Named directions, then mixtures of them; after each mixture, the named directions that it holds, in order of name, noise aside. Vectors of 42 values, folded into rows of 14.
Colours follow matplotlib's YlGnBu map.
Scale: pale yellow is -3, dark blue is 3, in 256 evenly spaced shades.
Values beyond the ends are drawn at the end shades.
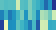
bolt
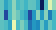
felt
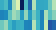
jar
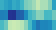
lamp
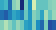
jar, lamp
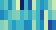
jar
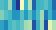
jar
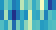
felt, jar, lamp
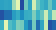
bolt, jar, lamp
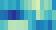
lamp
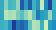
felt, jar, lamp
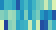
bolt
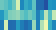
bolt, jar, lamp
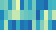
bolt, jar, lamp
